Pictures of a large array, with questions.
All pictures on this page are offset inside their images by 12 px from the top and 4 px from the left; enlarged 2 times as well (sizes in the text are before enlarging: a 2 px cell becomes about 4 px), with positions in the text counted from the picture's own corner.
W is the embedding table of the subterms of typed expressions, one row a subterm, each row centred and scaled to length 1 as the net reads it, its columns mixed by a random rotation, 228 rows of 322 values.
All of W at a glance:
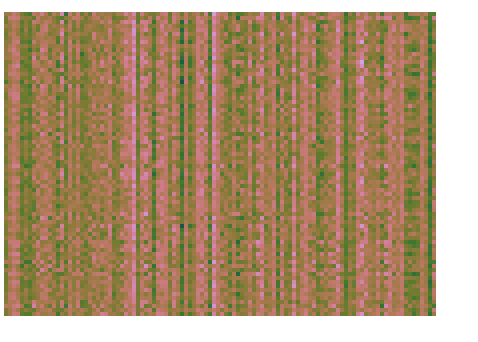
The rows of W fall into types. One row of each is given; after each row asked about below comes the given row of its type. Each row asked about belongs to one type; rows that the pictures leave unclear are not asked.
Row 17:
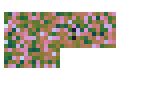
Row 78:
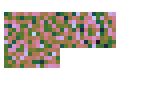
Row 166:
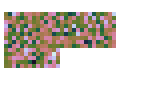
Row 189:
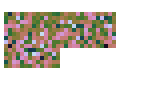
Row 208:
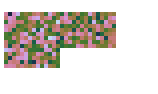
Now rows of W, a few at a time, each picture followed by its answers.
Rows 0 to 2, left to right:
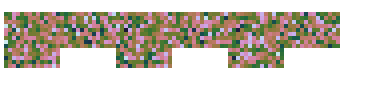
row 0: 17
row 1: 17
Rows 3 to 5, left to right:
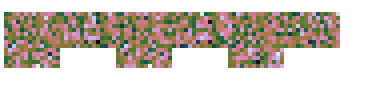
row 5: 166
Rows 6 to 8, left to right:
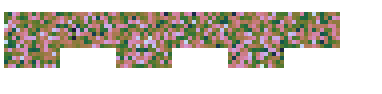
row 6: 17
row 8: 208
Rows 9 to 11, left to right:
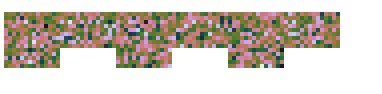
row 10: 78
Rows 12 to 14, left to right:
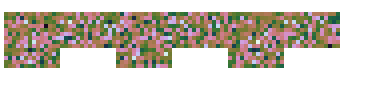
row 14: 189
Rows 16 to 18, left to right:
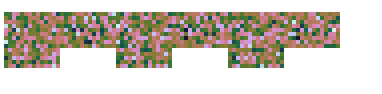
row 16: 17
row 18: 17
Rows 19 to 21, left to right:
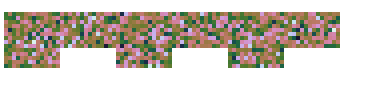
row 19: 189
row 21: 17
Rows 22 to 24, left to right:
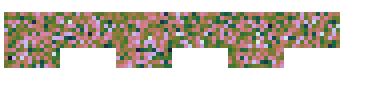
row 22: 78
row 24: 78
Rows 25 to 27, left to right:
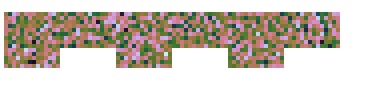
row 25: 166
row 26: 208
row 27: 78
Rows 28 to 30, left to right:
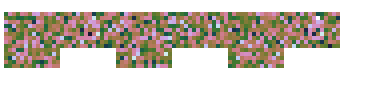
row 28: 78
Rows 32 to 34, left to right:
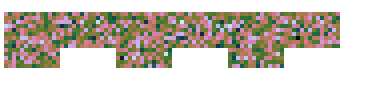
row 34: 17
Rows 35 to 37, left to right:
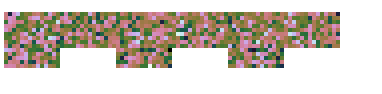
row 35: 208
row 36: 17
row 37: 189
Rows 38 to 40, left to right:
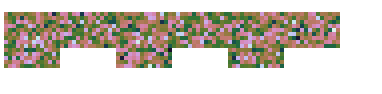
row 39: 208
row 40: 17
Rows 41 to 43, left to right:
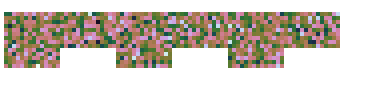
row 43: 17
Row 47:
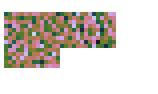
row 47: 78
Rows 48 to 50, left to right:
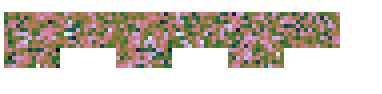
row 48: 17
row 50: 208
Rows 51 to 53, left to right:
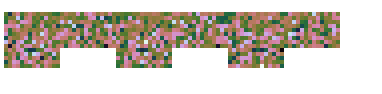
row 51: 189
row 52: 189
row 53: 17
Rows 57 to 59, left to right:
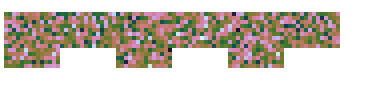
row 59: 208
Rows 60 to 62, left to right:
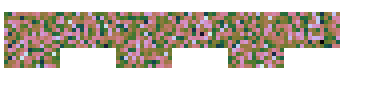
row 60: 78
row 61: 78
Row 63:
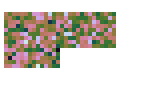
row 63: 208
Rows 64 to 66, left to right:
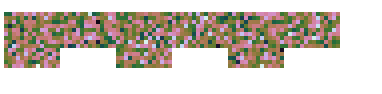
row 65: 189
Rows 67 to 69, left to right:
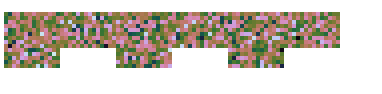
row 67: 189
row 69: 17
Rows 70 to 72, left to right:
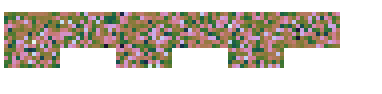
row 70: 189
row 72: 17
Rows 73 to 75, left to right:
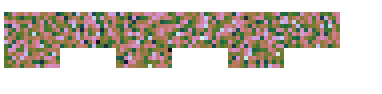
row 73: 78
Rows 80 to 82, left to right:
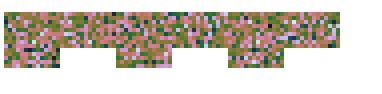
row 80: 189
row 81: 78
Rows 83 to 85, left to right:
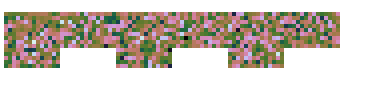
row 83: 189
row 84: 17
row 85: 208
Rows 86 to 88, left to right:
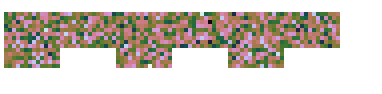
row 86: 189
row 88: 208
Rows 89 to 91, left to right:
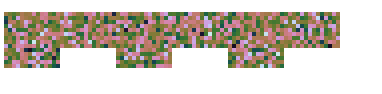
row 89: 189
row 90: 78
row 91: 189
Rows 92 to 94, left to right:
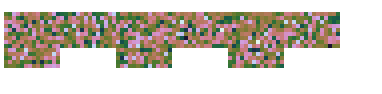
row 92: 78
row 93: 17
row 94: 189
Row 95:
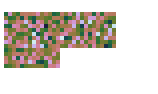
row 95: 78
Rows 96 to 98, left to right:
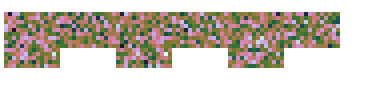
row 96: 208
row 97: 166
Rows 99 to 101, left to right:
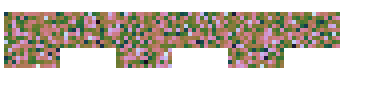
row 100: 166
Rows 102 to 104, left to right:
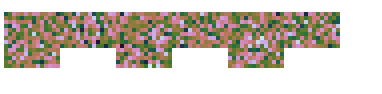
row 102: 78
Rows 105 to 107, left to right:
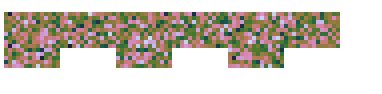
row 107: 208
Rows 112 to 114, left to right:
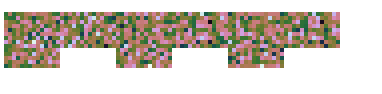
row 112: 189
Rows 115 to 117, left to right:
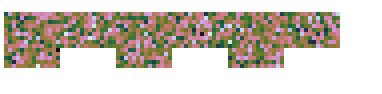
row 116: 78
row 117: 17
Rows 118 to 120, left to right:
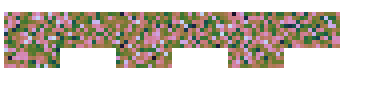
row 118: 208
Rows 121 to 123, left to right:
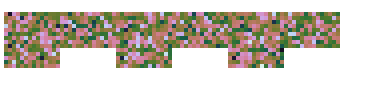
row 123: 208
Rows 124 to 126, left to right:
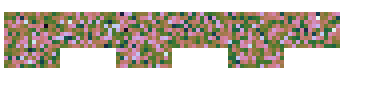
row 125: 208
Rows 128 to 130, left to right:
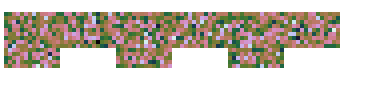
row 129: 78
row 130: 17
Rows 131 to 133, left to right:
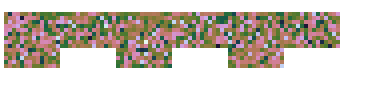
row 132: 189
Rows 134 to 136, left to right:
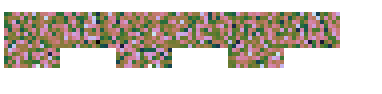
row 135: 189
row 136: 166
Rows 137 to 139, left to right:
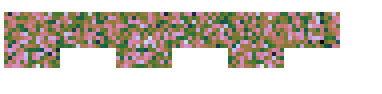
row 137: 208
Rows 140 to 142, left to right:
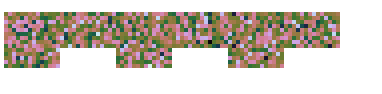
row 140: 78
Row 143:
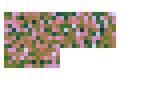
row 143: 78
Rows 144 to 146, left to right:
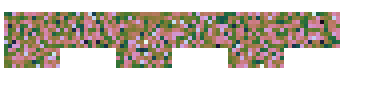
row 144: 166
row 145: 189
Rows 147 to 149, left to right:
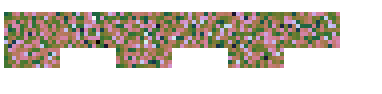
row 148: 78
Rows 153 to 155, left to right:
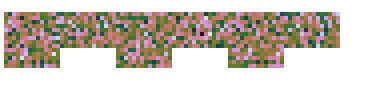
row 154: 78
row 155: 78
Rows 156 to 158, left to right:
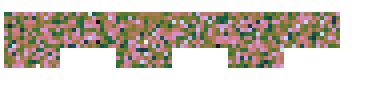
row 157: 189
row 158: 78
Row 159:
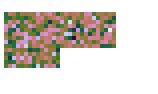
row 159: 17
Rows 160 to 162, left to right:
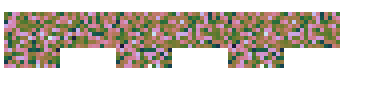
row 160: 17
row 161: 189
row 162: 189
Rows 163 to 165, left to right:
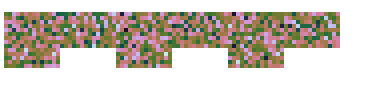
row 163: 78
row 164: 208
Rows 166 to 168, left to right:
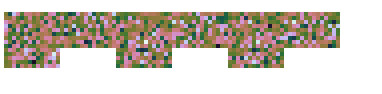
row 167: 189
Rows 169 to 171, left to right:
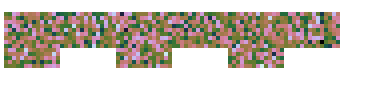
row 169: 78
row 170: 208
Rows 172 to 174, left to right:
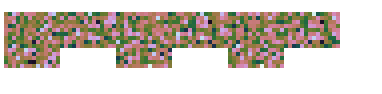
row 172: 166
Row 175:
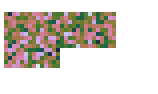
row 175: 208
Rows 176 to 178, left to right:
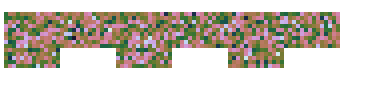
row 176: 17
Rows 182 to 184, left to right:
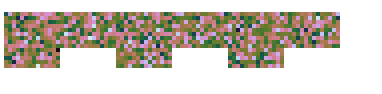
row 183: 189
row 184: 17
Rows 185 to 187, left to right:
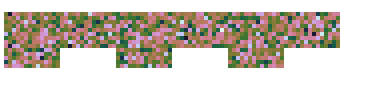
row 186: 17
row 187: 78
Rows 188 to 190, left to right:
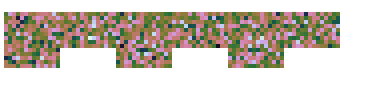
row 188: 17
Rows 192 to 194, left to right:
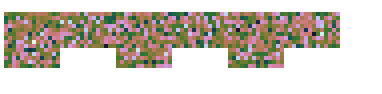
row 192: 189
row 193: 78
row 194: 78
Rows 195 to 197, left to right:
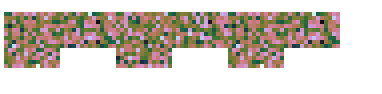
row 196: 17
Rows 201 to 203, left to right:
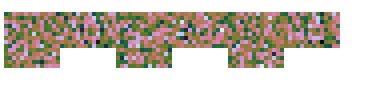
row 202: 17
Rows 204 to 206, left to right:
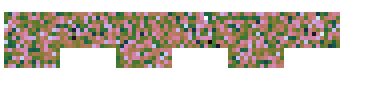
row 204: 17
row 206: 78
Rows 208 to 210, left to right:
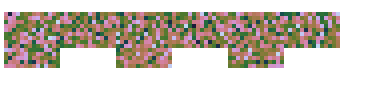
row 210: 78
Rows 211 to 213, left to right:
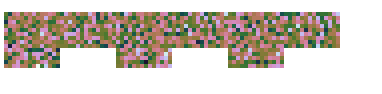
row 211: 189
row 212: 166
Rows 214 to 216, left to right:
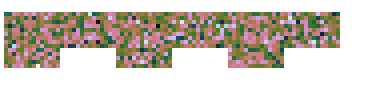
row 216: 208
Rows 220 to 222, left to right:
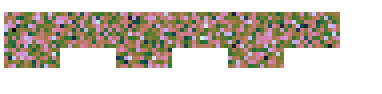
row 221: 17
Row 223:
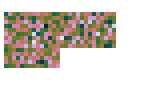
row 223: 78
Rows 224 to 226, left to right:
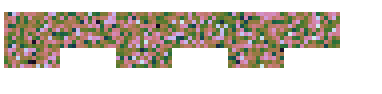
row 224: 166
